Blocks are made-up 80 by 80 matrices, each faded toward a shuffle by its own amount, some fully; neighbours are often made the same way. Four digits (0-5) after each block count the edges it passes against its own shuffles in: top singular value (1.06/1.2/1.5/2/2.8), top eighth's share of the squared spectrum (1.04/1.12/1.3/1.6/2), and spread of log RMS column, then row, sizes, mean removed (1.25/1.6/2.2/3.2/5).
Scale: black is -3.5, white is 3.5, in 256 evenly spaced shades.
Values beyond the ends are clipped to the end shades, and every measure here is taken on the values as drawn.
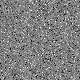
1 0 0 0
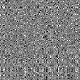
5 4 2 2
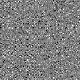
4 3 1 2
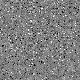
3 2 0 1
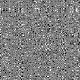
4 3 2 2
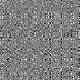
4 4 3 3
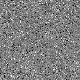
3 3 1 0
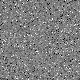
1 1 0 0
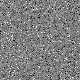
2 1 0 0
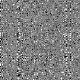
4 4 3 2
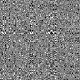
4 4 3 2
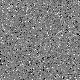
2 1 0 0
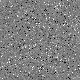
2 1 0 0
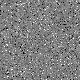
2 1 0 0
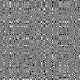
5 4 3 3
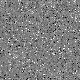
3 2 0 0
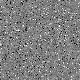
2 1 0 0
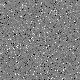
0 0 0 0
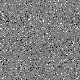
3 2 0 1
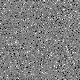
3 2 0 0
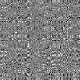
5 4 3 3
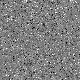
0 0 0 0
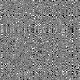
4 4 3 2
